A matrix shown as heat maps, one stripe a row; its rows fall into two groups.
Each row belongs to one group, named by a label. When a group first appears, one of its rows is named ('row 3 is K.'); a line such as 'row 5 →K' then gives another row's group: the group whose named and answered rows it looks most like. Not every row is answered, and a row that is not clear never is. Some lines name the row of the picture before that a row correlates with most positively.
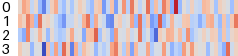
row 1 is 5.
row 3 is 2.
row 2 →5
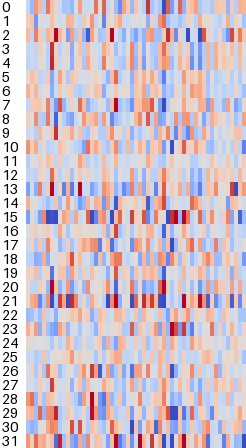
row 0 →5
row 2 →5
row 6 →2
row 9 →5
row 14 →2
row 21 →2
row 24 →2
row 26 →5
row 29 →5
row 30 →5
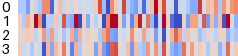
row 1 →2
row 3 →2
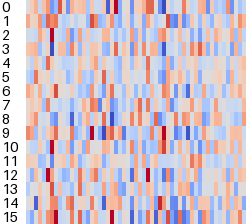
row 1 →5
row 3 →2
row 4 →5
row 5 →5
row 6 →5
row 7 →5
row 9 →5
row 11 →2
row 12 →5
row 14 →5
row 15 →5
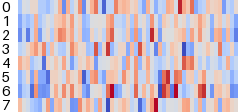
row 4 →2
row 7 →2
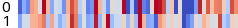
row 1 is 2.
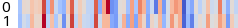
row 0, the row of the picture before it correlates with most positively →1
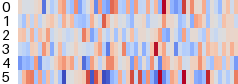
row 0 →2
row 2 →5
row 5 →5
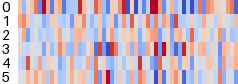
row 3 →2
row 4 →5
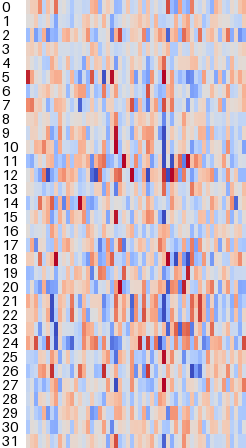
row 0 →5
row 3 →5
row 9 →2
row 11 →5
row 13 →2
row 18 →5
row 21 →2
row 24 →5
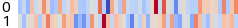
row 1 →5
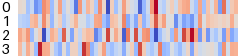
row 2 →2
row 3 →5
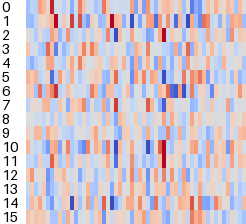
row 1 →5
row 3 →5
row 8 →2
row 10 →2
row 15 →2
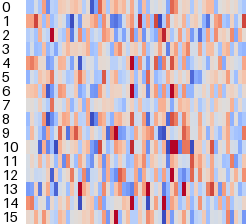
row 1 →5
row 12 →2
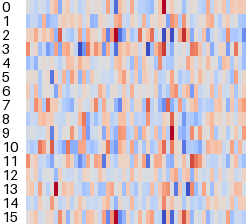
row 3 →2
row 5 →2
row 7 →5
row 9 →2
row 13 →5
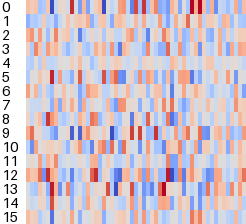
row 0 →2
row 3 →5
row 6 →2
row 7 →2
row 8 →5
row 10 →5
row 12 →5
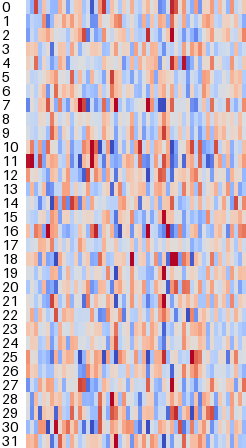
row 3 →2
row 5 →5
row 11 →5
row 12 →2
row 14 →2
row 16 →5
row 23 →2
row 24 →2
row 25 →2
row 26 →2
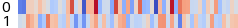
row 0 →5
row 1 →5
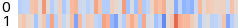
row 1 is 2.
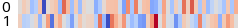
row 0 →2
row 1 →2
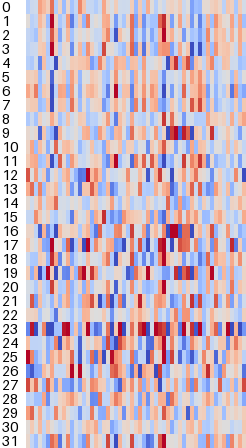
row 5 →2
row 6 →2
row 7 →2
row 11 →2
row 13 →5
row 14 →5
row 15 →5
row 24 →2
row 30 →5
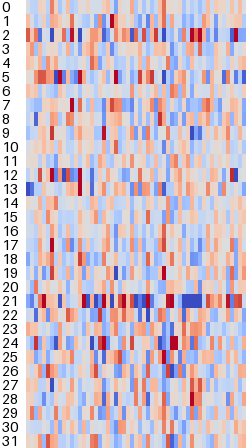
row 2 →2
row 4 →5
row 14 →5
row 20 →5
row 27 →2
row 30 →2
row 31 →5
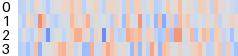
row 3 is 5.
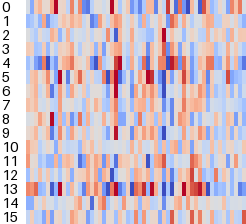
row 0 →5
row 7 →2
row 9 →2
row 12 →5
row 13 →2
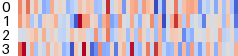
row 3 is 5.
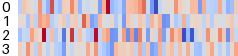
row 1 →5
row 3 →5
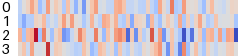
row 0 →5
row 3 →5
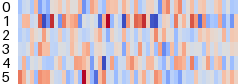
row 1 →2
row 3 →5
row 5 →5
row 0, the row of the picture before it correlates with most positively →1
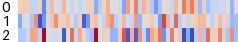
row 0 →2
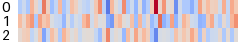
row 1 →5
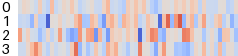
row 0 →2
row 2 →2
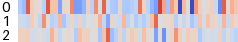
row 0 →5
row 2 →2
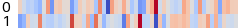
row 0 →2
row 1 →5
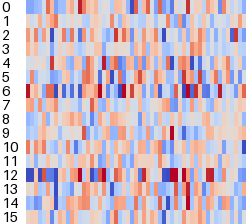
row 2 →2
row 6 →5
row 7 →5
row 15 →2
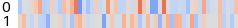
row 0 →2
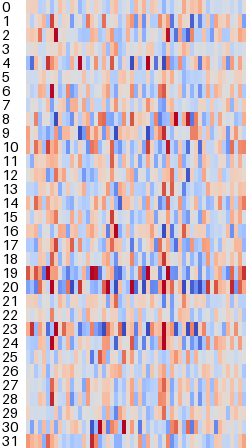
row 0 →2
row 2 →5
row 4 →5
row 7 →2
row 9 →2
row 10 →5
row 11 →5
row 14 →5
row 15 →5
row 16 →2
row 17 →5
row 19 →5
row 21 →2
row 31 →5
